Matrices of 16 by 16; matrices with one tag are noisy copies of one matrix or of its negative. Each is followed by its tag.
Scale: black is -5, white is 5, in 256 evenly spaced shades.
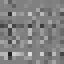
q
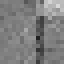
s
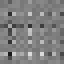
q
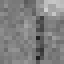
s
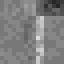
s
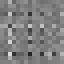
q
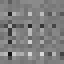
q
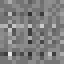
q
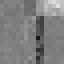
s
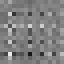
q
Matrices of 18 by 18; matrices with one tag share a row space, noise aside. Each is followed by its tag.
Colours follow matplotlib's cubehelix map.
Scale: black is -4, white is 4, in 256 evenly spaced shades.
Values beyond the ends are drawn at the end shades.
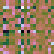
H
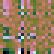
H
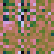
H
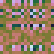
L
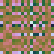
L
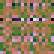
L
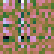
H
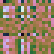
H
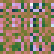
L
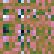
H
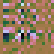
H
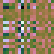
H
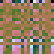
L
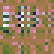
H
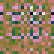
L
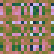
L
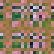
L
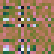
H
